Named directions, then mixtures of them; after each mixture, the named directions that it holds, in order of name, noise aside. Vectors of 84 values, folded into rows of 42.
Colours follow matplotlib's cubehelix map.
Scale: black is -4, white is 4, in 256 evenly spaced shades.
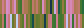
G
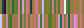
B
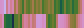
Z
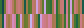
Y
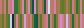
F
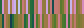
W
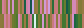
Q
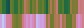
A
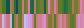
A, F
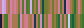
B, Q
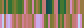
A, F, G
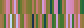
G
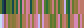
A, B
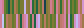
A, Q, Y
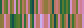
A, W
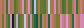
F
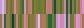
Y, Z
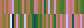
F, G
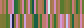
F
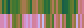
A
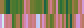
A, Y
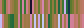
B, Q, Z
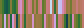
G, Z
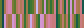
Y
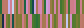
F, W, Y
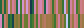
B, F, W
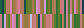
Y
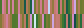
Q
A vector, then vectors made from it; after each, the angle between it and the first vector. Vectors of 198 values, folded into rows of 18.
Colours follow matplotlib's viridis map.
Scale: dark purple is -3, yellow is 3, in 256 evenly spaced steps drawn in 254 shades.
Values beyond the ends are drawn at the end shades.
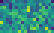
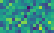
partly opposed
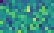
nearly parallel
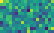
nearly opposite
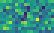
partly opposed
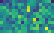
nearly parallel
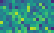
nearly parallel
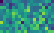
nearly parallel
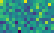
partly opposed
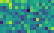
nearly opposite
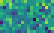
nearly opposite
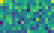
nearly opposite
